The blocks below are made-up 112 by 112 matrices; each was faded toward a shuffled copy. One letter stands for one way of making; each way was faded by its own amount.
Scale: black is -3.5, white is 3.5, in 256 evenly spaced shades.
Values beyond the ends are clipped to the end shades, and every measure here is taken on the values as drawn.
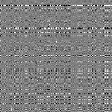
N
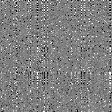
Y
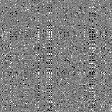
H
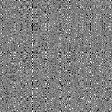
H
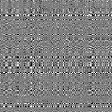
N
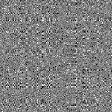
H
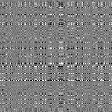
N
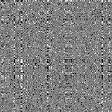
H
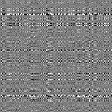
N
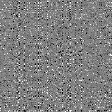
Y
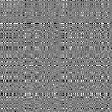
N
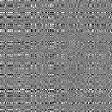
N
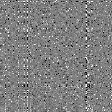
Y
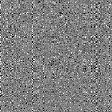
H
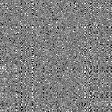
H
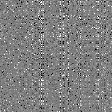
Y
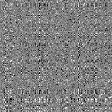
H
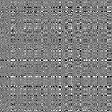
N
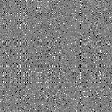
Y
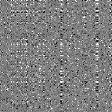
Y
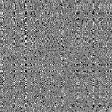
H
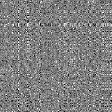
H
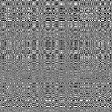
N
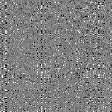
Y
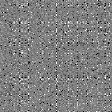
Y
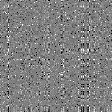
Y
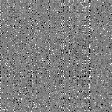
Y
